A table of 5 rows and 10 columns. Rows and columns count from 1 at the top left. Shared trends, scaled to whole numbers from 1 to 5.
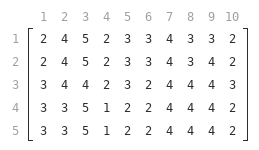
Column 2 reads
4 4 4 3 3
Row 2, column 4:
2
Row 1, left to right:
2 4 5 2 3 3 4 3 3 2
